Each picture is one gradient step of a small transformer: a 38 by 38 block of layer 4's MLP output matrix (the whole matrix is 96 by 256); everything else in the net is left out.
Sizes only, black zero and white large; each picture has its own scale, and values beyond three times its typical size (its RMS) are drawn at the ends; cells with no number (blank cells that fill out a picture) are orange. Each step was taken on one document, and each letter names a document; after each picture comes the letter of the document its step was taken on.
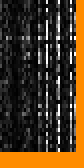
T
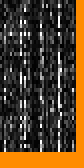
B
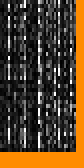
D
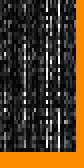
D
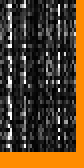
D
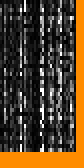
B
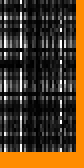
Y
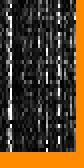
T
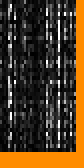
D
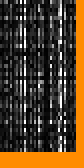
Y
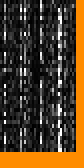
B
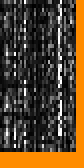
B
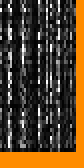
T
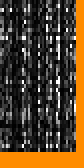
T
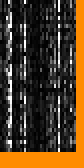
D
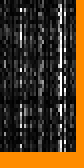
Y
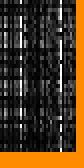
Y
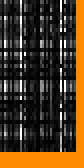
Y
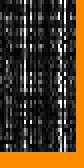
Y
